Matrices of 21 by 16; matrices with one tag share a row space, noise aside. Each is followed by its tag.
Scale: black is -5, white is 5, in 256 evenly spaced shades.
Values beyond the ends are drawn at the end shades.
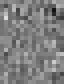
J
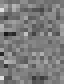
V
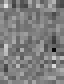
J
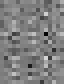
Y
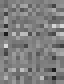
J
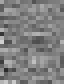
V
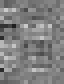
V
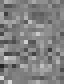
V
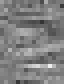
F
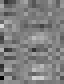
V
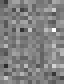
J
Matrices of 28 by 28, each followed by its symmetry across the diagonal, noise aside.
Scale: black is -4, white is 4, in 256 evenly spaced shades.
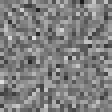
antisymmetric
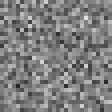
antisymmetric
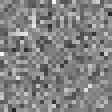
symmetric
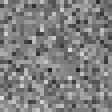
antisymmetric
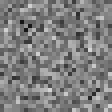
symmetric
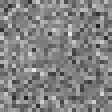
symmetric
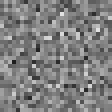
antisymmetric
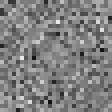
symmetric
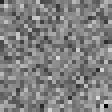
symmetric
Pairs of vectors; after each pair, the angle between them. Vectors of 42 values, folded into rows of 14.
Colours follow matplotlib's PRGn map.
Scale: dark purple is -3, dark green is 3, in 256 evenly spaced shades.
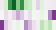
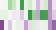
partly aligned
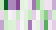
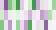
nearly opposite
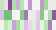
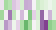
partly opposed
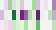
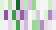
partly aligned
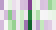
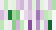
orthogonal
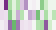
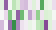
nearly parallel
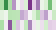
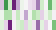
partly aligned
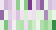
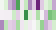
partly aligned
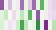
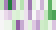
partly opposed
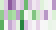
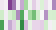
nearly parallel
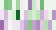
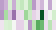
partly opposed
